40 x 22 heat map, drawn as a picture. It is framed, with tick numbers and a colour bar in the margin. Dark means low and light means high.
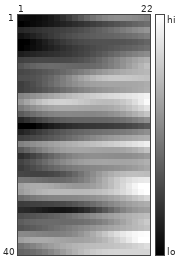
The grain runs across in streaks. The top left is the ninth with the lowest average. The bottom right is the ninth with the highest average. There is an overall slope up to the bottom right.
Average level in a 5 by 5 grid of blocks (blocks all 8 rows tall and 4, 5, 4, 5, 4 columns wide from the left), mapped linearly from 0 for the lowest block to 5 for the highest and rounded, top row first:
0 1 1 2 3
2 3 4 4 5
1 2 3 3 4
2 3 3 4 5
2 3 3 4 5
